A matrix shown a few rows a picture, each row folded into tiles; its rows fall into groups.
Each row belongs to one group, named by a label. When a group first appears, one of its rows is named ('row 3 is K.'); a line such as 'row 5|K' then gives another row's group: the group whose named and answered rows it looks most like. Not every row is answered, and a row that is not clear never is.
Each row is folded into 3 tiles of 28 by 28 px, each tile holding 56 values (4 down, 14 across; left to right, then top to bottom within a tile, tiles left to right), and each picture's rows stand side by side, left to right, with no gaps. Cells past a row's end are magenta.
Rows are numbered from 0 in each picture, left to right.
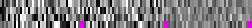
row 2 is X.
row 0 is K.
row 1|K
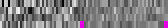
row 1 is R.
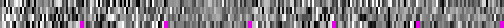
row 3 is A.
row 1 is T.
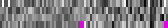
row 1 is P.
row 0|R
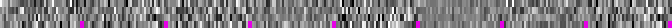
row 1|R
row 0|P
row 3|T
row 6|R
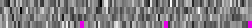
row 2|R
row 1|T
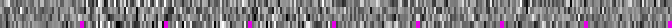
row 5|K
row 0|X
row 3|K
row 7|K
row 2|K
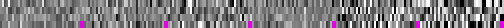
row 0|R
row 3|T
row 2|T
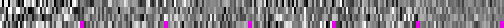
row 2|A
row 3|T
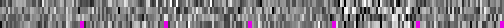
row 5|A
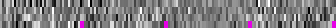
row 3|A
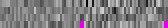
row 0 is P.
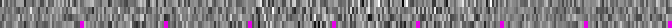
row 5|K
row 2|X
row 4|K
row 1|P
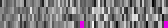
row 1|X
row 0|R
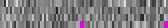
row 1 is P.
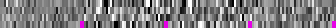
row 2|T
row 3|A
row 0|A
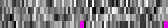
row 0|K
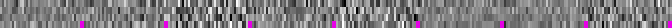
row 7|K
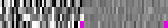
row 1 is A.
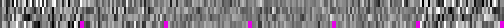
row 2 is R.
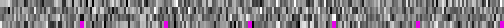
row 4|K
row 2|X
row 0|P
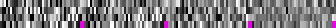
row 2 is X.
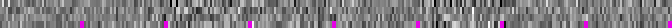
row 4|A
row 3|P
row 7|K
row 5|T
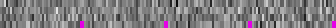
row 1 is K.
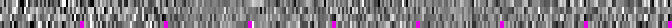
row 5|K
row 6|P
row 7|P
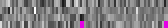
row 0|P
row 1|T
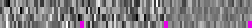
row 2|T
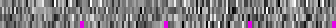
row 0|K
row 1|A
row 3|K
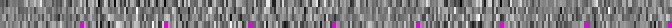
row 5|P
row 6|A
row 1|T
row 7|X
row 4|T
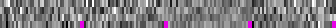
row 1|R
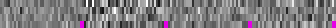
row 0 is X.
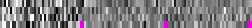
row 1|P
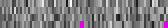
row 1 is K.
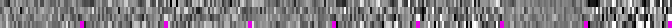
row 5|K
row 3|P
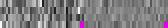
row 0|P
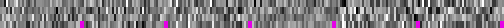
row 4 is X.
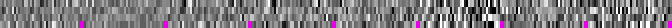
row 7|A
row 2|T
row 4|A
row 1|R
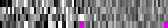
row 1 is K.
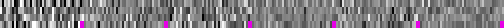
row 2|K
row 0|T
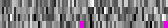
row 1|X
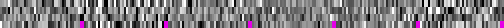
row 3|X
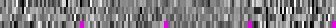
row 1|A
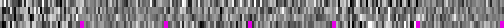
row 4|T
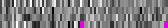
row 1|A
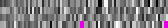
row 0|A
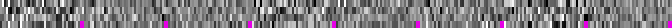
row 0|R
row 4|R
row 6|P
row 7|K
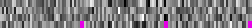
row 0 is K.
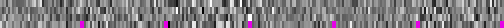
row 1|K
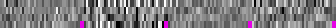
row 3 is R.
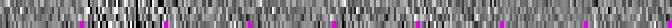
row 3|X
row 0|X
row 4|X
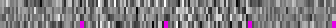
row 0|P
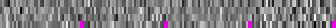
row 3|X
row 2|T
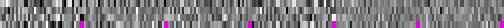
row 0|P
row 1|T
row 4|A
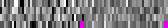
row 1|R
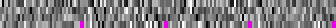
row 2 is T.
